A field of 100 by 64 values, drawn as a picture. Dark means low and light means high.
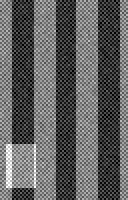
An odd patch, higher than its surroundings, sits in the bottom left. Stripes running up and down repeat 3 times from left to right. The bottom left is the ninth with the highest average.
